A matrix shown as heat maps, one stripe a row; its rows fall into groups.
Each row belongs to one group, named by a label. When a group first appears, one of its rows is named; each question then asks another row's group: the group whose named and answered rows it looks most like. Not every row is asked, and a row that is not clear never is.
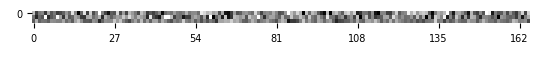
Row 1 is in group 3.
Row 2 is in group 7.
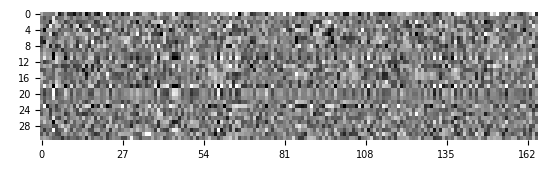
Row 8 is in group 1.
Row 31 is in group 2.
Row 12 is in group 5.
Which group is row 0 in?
2
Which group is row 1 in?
3
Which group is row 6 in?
7
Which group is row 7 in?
7
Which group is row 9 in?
2
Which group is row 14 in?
5
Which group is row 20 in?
3
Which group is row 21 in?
3
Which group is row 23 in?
7
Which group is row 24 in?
1
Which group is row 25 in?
5
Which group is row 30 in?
7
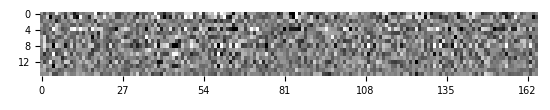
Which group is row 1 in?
1
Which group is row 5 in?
5
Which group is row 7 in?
7
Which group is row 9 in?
7
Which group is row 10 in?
3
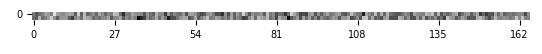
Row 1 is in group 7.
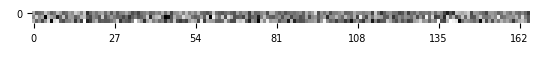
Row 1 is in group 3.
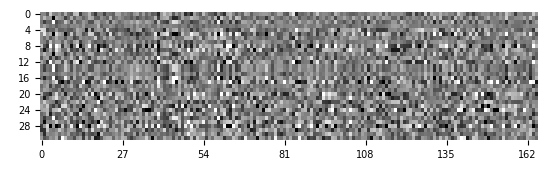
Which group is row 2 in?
3
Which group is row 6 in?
1
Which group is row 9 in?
5
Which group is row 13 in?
3
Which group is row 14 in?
3
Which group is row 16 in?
3
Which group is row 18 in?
1
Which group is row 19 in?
2
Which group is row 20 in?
5
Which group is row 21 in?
5
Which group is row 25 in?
1
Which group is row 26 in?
3
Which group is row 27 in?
5
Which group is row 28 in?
1
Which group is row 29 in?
7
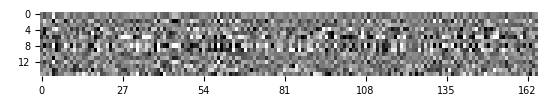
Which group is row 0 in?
3
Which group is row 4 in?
5
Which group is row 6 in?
7
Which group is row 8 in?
3
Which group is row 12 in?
3
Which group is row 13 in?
1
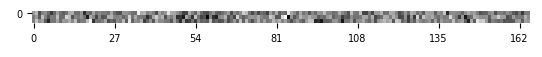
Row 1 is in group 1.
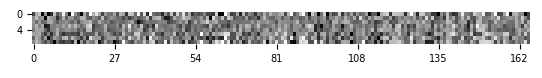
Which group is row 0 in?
1
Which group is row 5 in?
2
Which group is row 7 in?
2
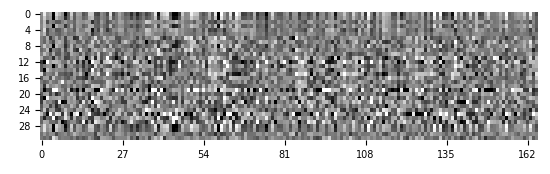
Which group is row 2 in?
7
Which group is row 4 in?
7
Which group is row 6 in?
1
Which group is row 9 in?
1
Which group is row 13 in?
5
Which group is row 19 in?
5
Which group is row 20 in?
1
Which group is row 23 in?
1
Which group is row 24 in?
7
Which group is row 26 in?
3
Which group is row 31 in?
5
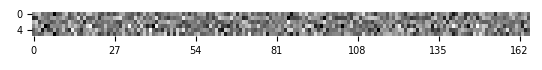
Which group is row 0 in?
2
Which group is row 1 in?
7
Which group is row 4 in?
1
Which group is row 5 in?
2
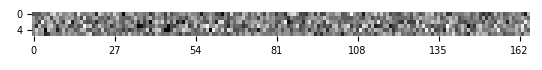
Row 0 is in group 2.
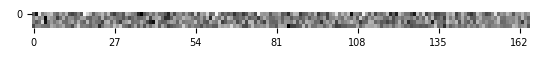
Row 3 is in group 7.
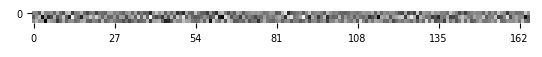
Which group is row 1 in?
1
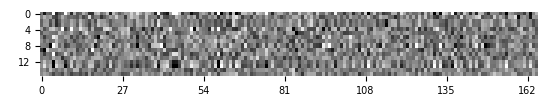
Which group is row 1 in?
2
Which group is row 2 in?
1
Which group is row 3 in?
1
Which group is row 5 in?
7
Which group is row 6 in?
5
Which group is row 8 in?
5
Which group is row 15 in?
2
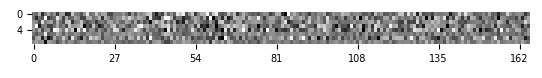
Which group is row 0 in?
1
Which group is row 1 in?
3
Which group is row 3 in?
7
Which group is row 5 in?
3
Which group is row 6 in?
1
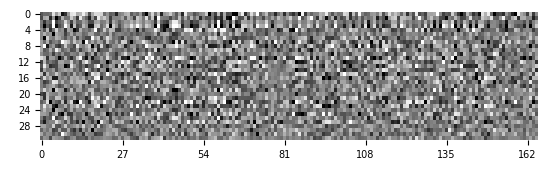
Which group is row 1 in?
1
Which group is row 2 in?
3
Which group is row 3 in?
3
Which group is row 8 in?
7
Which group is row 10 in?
7
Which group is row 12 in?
7
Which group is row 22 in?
1
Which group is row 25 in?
2
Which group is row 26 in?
3
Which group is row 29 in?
2
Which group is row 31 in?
5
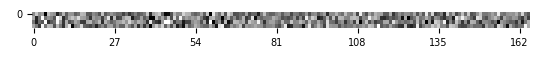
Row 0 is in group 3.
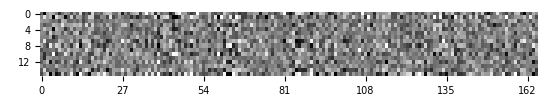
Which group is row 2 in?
2
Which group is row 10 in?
3
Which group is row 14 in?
7
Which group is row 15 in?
1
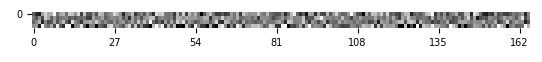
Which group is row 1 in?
5
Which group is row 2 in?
1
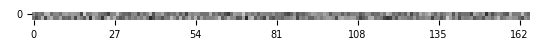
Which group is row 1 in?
5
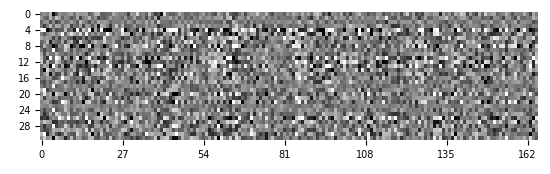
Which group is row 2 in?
1
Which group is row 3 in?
5
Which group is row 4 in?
7
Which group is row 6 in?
2
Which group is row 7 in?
1
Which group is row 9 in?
3
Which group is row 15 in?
1
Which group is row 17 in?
5
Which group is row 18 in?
3
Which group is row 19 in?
7
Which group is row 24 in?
3
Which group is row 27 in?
2
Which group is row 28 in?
3
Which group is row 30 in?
7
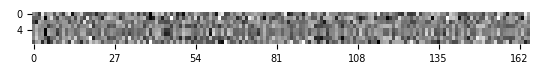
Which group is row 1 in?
5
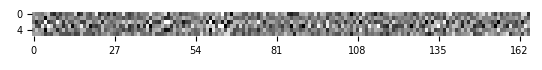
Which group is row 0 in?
2
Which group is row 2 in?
3
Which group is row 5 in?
2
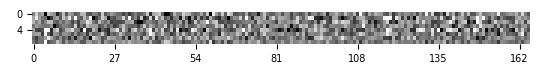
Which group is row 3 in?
2
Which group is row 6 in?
5
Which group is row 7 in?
3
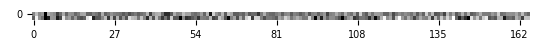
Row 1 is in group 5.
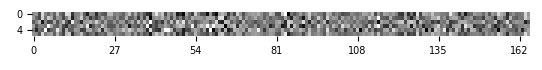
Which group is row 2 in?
1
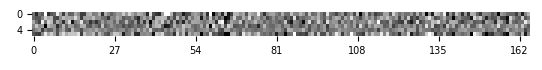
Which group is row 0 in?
3
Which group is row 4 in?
1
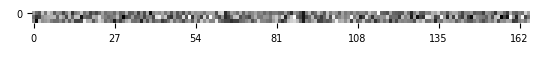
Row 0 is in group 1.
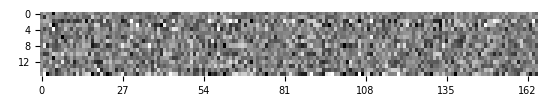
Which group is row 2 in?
2
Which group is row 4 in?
3
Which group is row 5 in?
1
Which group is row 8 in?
7
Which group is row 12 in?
2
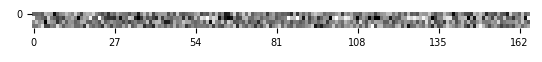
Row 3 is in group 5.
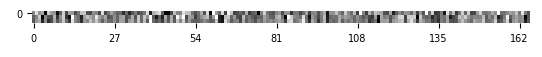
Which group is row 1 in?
1
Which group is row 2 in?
1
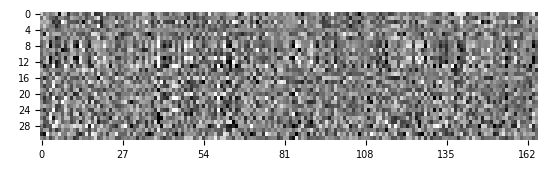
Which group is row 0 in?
2
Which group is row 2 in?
2
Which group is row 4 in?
7
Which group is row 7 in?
1
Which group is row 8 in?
1
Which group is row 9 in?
2
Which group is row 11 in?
1
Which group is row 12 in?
1
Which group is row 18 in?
3
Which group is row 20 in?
1
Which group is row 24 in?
3
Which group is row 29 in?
1
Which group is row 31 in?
1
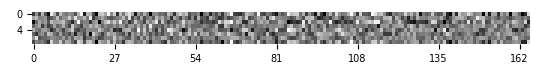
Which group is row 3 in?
1
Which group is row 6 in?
7
